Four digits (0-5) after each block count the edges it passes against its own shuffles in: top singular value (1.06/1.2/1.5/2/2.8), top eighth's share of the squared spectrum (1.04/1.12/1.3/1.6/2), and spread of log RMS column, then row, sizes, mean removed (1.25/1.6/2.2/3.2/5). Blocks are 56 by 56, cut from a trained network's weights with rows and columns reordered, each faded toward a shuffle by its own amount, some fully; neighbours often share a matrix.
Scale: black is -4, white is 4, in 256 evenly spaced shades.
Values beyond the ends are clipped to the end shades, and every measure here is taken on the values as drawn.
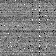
3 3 1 0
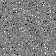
1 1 0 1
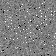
0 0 0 0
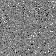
0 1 0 0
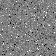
0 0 0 0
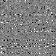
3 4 1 3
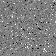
0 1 0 0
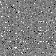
2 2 0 2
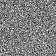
0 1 0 0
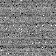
3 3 1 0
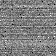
4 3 1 1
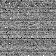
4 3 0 1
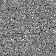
0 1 0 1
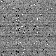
3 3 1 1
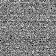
2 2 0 0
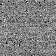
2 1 0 0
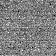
2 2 0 0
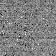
2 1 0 0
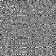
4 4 0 3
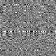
4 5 0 3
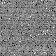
2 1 0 0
